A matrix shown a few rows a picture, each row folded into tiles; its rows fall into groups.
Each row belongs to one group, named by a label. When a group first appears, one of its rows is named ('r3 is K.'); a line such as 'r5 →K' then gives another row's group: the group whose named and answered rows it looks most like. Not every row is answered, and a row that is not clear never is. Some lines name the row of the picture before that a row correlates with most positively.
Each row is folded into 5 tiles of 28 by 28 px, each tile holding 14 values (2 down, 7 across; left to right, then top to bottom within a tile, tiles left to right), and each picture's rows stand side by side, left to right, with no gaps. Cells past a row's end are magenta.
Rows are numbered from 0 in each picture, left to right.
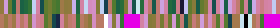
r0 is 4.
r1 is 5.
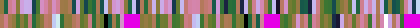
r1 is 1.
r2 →4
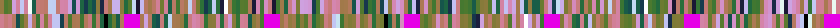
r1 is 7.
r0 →1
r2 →1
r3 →4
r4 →7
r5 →5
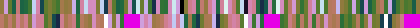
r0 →4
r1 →4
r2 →7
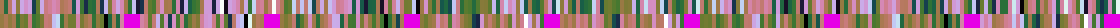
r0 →1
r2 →1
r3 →4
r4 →4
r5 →1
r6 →1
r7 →4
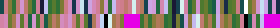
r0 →5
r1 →1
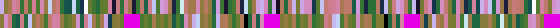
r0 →7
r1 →1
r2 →1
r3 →5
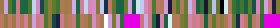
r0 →4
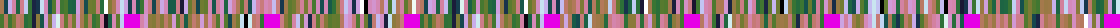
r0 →1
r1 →5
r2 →5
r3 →1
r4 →7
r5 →7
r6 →4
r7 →4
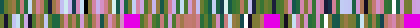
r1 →7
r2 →5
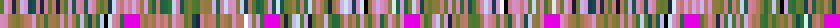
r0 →5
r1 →4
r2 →5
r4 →5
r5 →7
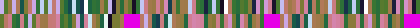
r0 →7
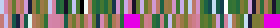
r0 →7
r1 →7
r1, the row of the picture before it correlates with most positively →0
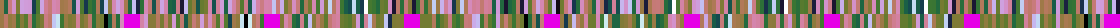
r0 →1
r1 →5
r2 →7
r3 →1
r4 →5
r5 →7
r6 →7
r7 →1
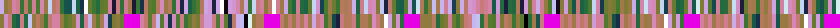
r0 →7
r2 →4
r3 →1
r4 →4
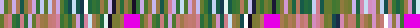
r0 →7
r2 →4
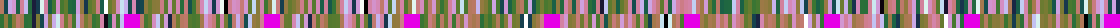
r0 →1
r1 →5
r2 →5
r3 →7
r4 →5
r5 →4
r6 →4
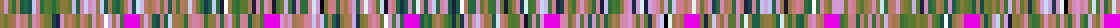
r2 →4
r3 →1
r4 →5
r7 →5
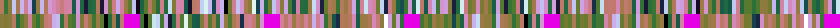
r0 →1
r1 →5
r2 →4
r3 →1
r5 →4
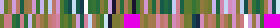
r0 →7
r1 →4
